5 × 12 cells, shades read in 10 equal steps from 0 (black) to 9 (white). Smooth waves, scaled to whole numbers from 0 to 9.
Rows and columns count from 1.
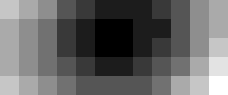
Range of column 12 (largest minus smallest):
3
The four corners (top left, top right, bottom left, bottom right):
7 6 7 9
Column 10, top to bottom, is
3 3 3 4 6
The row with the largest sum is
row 5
